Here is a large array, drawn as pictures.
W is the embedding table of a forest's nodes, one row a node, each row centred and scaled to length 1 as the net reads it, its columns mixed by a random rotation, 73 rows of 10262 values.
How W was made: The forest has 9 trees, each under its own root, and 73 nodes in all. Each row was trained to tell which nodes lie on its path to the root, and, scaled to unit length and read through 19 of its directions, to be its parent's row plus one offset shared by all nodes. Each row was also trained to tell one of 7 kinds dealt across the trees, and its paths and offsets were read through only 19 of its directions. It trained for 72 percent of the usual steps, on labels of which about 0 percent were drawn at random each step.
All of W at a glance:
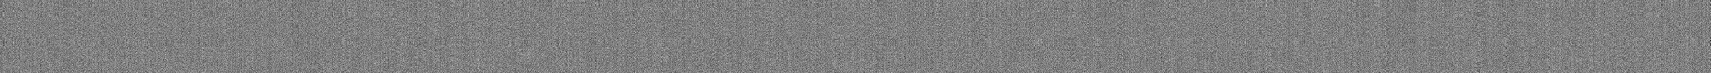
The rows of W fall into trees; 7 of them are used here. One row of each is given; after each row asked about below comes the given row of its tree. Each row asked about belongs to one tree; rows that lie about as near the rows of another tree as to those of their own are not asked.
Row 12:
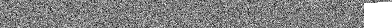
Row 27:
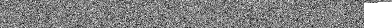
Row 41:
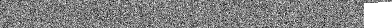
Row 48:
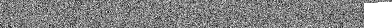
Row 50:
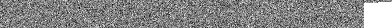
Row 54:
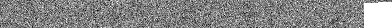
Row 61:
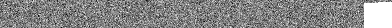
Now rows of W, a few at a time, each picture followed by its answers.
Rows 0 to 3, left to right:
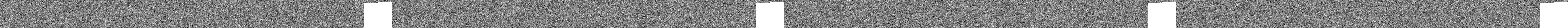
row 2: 50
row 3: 12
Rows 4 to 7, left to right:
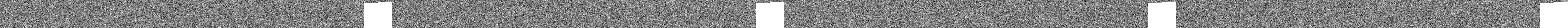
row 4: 54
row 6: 54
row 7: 12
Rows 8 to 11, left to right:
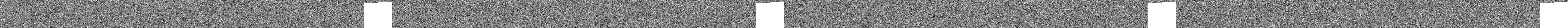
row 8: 27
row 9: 12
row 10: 50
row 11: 41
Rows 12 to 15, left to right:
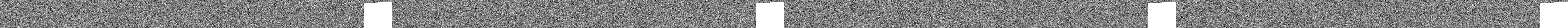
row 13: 54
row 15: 12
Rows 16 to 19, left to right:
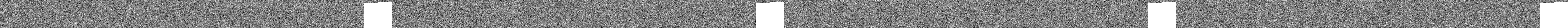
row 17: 54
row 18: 27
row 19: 27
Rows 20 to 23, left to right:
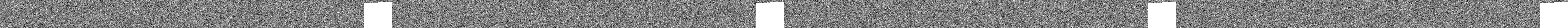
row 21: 61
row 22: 50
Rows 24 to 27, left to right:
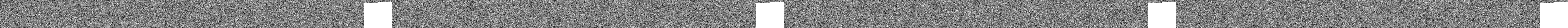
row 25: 54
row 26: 48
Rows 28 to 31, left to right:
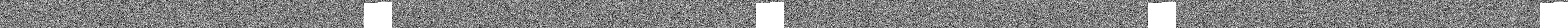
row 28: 41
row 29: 12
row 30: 54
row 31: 27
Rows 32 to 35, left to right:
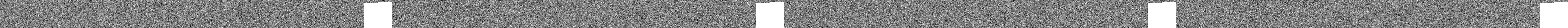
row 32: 12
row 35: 48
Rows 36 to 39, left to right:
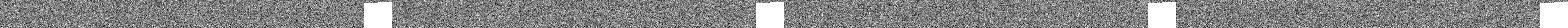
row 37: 54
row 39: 50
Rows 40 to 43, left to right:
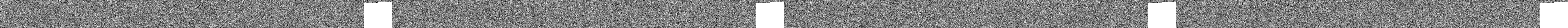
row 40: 27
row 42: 41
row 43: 41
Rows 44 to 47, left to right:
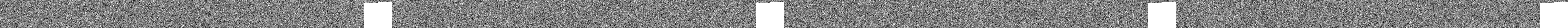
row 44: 54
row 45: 27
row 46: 12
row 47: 48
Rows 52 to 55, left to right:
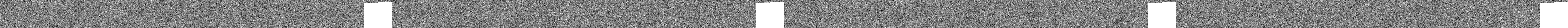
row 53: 61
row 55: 12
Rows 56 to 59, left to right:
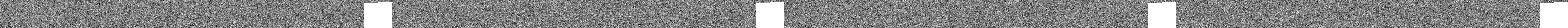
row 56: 48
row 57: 61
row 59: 54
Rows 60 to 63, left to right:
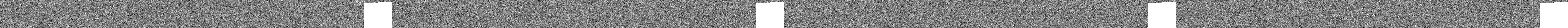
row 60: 54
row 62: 12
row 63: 54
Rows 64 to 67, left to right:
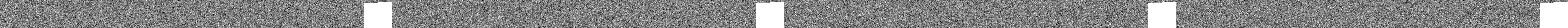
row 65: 12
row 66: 61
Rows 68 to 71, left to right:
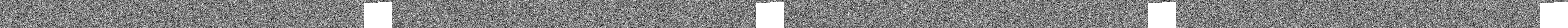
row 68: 54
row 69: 48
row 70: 12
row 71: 12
